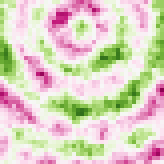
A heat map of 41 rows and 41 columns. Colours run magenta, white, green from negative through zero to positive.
Slope: none. Lone odd cells: none. Rings: centred on the top middle. Grain: blotchy. Histogram: bell-shaped.
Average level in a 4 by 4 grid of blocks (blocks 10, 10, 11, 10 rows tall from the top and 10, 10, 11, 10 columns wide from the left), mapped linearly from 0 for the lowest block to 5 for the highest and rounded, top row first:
3 0 2 3 | 4 2 5 5 | 0 4 4 2 | 2 2 2 1
